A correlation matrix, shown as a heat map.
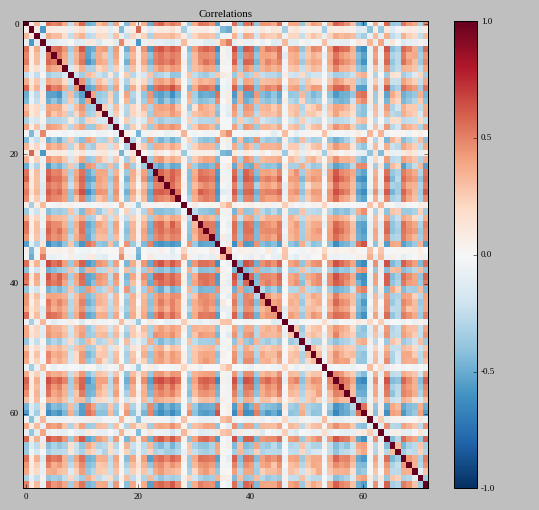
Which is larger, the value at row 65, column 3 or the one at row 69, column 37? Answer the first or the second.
the second
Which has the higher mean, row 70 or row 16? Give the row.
16
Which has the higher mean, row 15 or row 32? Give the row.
32
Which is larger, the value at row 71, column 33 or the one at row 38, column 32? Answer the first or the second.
the first
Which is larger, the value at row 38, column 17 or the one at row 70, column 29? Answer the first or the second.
the second
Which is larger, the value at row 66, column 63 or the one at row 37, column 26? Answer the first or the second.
the second
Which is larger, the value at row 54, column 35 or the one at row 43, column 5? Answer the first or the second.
the second
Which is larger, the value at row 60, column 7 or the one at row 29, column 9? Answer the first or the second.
the second
